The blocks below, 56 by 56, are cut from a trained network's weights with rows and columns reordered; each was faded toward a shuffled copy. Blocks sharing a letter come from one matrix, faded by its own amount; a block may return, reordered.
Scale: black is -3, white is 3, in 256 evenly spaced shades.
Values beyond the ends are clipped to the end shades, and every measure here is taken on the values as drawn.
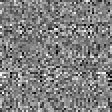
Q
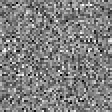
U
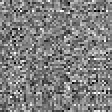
Q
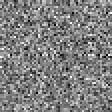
U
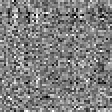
Q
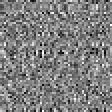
Q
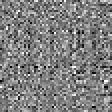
Q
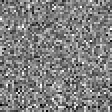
U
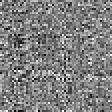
Q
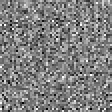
U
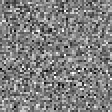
U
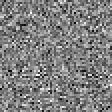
U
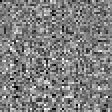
Q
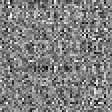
Q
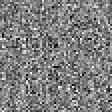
U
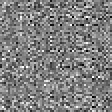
Q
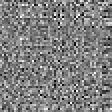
Q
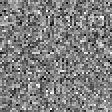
U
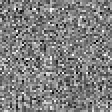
U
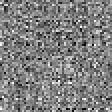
Q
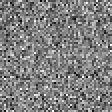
U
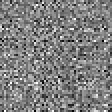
Q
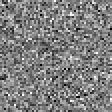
U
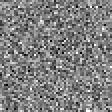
U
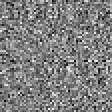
U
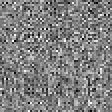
Q
